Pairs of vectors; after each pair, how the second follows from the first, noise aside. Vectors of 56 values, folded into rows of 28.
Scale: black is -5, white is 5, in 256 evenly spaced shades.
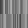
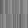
shrunk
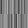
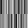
scaled up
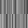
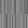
shrunk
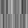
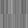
shrunk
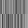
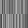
negated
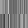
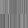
shrunk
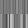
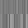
shrunk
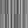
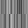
sign-scrambled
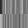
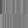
shrunk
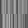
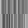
negated
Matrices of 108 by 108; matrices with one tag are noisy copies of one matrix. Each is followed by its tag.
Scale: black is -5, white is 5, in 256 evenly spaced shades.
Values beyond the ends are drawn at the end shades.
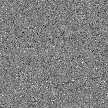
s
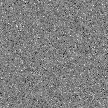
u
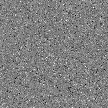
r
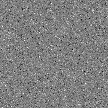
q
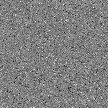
r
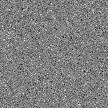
q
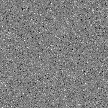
q
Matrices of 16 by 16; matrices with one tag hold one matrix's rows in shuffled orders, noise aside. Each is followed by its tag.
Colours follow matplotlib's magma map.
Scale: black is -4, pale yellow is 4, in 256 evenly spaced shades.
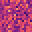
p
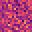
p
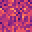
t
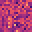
p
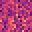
t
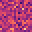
t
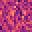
t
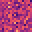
p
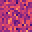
p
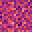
t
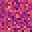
p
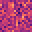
t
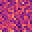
t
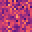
p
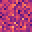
t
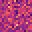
p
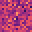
p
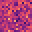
p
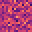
p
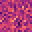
t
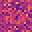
p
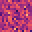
p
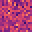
p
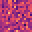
p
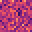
t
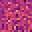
p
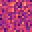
t
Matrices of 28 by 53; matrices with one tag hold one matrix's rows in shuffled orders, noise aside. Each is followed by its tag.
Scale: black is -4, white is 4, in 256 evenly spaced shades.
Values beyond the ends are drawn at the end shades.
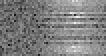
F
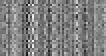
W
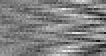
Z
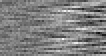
Z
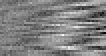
Z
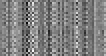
W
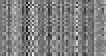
W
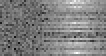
F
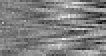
Z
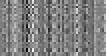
W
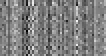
W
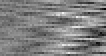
Z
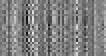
W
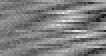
Z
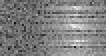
F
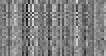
W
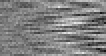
Z
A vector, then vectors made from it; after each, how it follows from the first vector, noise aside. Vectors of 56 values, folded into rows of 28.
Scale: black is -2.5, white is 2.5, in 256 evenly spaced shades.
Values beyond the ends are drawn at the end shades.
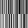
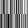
reversed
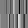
partly zeroed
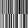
copied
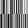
reversed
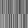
shrunk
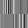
partly zeroed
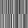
shrunk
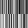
copied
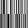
reversed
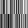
reversed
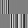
partly zeroed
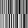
copied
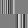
partly zeroed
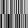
reversed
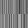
shrunk
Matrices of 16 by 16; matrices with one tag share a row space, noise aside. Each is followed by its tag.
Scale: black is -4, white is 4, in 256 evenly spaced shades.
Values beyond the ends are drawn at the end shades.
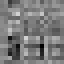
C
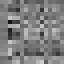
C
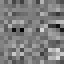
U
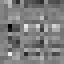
C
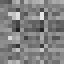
C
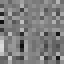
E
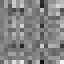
U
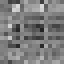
C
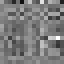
U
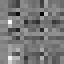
C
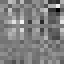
U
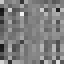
E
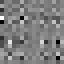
E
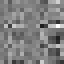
U
